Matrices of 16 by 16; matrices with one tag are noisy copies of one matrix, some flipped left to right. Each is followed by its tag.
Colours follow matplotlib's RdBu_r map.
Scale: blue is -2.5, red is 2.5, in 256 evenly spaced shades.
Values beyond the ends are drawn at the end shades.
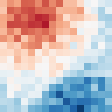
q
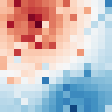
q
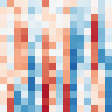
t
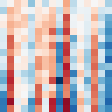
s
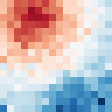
q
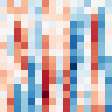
t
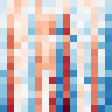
s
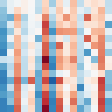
s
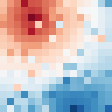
q
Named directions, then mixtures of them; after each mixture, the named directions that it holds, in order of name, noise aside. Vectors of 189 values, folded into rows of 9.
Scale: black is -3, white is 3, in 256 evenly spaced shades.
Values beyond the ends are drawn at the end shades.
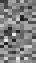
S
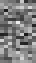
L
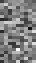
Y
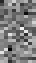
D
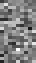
Y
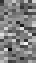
D, L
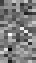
D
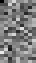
D, S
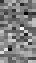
D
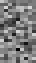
L, S, Y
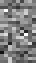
D, L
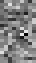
D, L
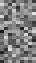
D, Y
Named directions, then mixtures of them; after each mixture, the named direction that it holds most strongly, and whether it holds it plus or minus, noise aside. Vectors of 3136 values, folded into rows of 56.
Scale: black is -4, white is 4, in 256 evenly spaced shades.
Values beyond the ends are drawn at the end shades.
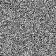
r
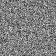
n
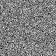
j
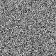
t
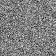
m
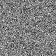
j, minus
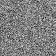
m, plus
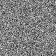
j, minus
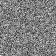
r, minus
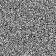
n, minus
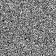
j, plus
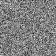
r, minus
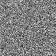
m, minus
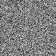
m, plus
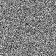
j, minus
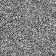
m, plus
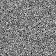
j, plus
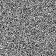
j, minus
